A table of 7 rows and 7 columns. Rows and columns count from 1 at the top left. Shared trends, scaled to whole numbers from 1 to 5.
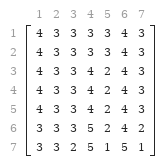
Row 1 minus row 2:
0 0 0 0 0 0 0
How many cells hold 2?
6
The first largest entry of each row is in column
1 1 1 1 1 4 4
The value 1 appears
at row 7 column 5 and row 7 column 7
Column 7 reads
3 3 3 3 3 2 1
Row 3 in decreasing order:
4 4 4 3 3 3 2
